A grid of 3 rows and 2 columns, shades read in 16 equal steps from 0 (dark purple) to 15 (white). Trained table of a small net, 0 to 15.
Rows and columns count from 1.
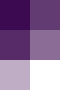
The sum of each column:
12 24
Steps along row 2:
up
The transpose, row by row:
0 2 10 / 3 6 15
